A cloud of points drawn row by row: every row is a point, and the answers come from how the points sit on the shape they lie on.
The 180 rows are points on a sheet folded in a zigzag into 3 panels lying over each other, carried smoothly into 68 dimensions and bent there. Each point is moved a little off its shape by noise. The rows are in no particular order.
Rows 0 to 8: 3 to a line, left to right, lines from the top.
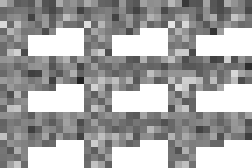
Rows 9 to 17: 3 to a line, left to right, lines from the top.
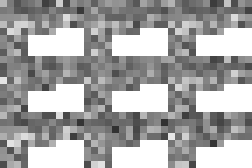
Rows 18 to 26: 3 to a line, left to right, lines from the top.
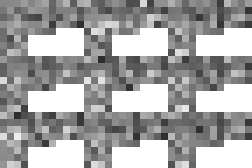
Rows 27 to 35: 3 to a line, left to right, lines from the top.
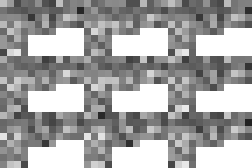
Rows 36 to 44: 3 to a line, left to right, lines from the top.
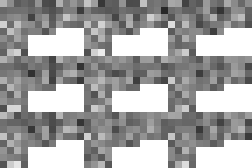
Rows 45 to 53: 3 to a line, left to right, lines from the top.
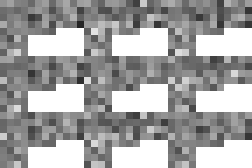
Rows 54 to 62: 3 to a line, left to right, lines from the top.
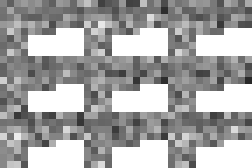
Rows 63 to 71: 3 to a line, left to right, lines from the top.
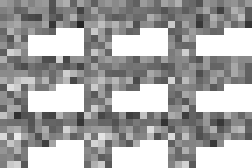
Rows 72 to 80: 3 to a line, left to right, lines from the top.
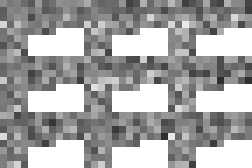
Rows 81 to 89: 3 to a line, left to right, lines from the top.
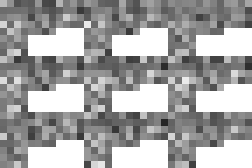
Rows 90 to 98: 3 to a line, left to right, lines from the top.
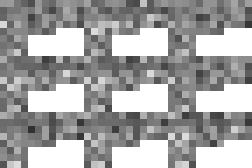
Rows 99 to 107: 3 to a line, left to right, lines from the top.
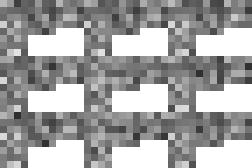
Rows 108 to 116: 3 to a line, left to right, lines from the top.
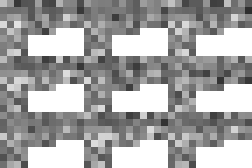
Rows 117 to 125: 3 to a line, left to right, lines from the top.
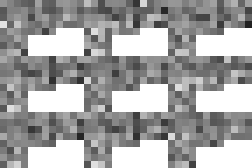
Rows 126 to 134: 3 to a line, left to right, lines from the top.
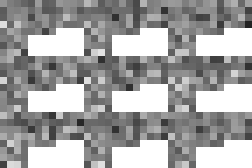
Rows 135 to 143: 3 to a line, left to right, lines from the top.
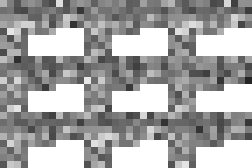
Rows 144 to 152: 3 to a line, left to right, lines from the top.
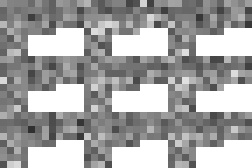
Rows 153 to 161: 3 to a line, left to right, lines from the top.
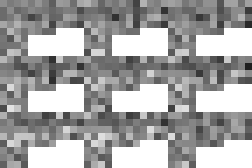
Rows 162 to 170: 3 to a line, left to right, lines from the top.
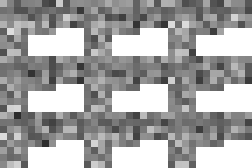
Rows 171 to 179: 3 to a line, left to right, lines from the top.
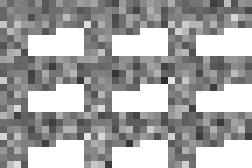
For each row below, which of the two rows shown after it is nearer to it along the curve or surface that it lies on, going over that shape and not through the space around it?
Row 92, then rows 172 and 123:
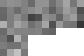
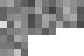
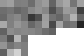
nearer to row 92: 123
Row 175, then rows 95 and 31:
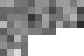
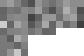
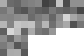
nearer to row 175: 95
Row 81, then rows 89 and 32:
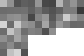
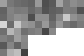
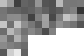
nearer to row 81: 89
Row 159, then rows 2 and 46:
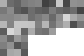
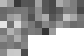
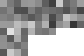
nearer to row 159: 46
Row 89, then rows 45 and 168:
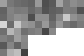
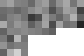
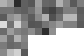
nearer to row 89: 45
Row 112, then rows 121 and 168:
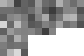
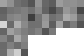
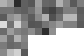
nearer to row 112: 168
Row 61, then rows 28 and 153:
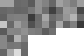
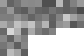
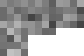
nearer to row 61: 153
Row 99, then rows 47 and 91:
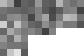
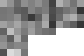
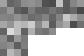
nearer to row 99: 47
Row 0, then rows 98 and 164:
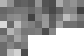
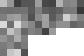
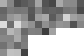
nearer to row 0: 98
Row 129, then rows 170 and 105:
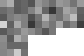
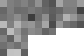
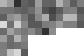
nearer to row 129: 105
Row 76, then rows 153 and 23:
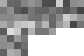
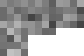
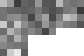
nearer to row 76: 153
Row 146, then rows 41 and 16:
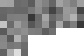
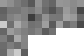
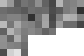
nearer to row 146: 16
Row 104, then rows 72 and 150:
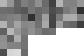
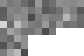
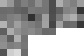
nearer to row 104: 150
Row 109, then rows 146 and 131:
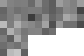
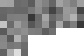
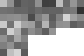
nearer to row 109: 131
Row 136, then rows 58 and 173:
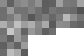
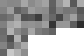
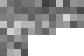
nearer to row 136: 173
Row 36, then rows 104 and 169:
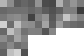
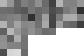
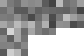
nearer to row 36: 169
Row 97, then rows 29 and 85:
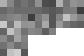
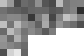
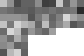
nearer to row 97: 85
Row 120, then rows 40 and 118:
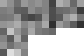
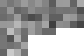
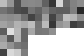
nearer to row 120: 118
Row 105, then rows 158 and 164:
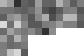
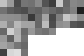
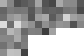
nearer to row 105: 158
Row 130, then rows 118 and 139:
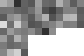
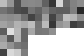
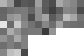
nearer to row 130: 118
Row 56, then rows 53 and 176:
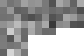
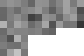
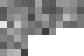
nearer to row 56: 53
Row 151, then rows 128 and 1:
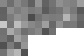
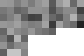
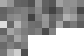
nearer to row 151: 1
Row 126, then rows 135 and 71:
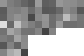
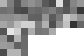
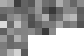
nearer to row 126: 135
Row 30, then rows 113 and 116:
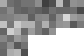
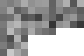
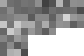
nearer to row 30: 116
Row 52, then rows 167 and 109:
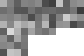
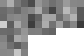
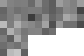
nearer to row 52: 109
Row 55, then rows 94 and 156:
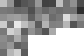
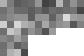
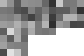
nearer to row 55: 94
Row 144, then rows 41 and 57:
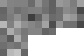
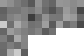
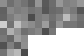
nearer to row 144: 41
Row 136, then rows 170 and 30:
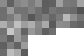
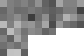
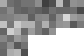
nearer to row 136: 30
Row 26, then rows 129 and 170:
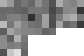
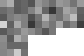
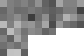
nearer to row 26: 129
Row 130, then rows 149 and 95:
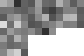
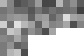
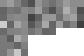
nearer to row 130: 95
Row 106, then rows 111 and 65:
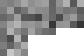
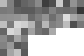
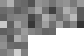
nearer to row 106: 65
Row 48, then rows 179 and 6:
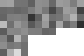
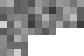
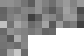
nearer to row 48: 179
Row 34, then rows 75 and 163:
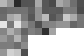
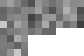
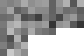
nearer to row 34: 75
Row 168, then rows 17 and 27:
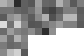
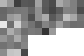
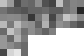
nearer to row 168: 27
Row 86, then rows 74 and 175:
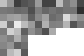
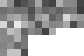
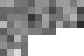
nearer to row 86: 74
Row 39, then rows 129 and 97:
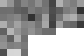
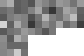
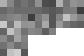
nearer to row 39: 129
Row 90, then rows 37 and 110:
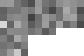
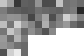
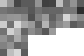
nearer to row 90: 110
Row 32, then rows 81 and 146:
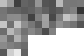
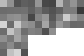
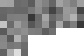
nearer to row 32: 146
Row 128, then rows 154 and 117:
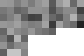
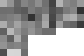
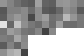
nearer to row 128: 154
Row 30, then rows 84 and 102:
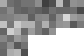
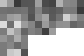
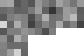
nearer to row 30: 84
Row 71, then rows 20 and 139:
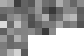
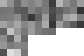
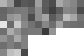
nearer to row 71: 20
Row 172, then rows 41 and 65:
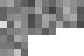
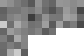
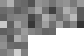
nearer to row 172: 41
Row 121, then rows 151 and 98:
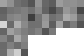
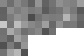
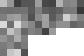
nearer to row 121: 98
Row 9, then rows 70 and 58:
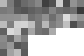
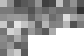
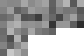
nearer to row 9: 70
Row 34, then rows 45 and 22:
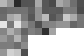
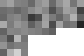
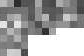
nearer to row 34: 22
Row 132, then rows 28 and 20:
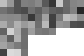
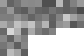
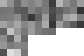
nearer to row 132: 20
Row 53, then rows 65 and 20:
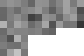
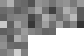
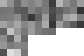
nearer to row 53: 65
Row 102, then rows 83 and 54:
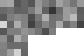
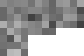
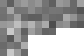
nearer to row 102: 83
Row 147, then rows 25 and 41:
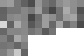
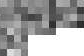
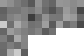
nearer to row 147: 41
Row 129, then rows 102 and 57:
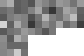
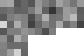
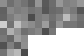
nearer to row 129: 102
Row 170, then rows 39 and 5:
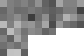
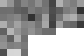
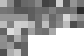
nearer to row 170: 5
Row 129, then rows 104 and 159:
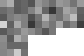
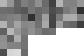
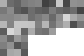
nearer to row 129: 104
